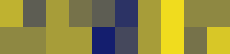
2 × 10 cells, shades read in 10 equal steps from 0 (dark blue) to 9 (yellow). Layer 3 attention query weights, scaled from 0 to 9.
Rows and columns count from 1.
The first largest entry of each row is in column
8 8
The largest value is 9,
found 2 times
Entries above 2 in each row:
9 8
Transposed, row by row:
7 5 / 3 5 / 6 6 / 4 6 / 3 0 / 1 2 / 6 6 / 9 9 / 5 4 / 5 8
